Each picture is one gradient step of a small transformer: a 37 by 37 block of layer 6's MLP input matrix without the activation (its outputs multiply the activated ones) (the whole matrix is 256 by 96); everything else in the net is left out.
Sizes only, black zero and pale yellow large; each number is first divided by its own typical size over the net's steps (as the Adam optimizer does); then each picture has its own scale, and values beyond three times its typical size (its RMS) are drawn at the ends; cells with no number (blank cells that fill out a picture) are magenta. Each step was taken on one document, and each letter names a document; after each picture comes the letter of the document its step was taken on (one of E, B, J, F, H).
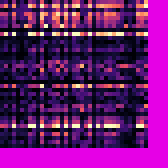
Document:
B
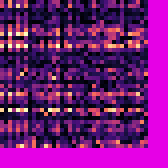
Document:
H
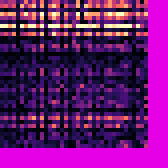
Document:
B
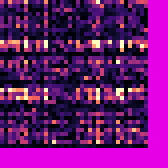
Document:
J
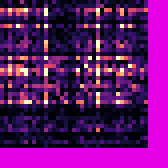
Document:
J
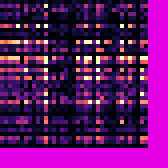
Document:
J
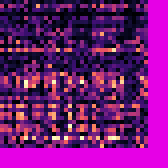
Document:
H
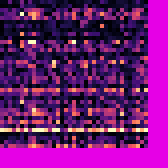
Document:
H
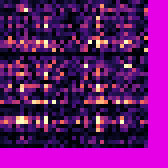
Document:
J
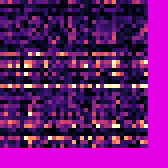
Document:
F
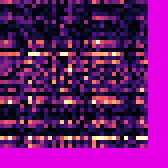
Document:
F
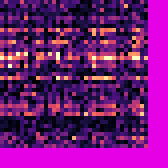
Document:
H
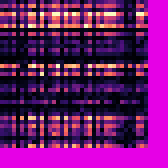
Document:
B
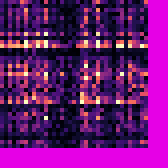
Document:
J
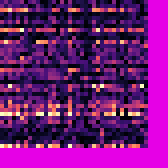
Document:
H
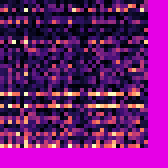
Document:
H
